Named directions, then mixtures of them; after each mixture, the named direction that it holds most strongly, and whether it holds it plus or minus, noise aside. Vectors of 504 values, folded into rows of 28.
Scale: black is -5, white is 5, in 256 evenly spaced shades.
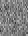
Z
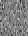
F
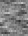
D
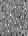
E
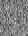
Z, minus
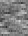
D, minus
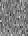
F, minus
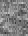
D, plus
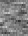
D, plus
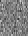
F, minus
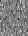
F, minus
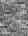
D, minus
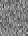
F, minus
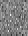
E, plus
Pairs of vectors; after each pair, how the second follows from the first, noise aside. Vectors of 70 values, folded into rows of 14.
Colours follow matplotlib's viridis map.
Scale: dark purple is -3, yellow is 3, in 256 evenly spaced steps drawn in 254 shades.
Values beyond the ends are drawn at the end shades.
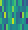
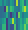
wrapped around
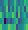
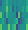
partly zeroed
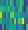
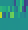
partly zeroed
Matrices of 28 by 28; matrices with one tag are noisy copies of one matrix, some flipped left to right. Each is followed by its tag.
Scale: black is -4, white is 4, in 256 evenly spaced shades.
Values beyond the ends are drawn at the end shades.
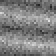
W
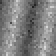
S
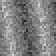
S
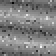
W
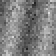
S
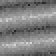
W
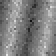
S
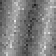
S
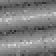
W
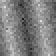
S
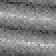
W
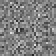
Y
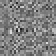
Y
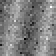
S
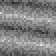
W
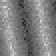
S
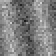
S
